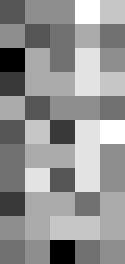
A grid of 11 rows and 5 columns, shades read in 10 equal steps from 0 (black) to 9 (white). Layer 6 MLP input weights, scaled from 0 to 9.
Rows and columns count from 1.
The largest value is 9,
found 2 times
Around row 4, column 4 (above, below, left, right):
8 5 6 7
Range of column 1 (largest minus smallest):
6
